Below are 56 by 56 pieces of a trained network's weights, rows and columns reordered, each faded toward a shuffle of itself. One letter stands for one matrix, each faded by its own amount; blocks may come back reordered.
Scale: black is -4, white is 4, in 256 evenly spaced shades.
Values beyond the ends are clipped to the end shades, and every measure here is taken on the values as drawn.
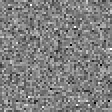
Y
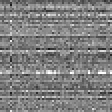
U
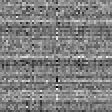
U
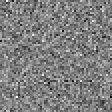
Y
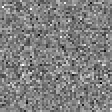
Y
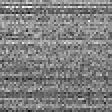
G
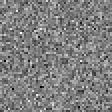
Y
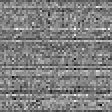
U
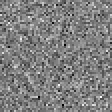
Y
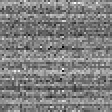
G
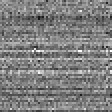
G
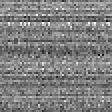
U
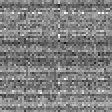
G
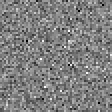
Y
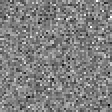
Y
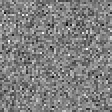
Y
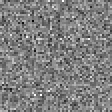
Y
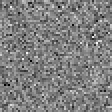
Y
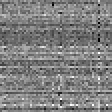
U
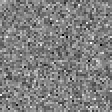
Y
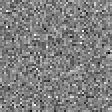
Y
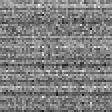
U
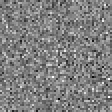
Y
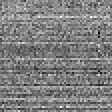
G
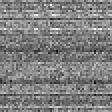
G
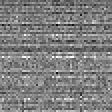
G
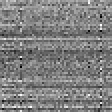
U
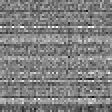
G
